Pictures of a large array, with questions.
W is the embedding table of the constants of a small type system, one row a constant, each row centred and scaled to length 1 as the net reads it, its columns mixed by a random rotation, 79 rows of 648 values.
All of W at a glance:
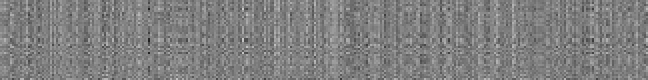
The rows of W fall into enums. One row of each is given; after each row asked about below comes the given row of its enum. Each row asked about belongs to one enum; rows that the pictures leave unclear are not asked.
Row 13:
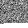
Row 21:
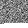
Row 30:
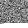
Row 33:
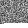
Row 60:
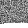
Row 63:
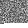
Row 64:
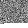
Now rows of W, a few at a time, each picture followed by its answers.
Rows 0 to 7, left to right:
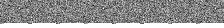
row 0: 30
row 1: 63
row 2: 60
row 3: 30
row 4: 33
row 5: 63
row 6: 64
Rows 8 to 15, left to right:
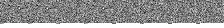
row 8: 30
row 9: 30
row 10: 64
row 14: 63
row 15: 63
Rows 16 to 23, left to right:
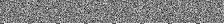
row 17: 30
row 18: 63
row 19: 13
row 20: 63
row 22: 33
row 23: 63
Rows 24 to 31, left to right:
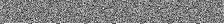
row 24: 21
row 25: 64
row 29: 30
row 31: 63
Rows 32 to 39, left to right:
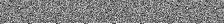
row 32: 30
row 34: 33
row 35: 21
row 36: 63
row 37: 33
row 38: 30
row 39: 30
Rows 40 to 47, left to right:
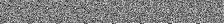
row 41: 30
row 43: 13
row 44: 33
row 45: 33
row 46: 63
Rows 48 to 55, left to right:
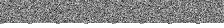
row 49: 21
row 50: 13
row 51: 64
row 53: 30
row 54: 33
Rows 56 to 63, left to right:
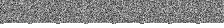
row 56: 13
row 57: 21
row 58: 63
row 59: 21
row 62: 33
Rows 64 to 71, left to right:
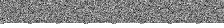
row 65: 13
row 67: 60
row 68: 21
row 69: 30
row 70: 13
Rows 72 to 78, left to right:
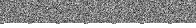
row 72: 63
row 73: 30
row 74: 13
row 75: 33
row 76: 21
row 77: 63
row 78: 13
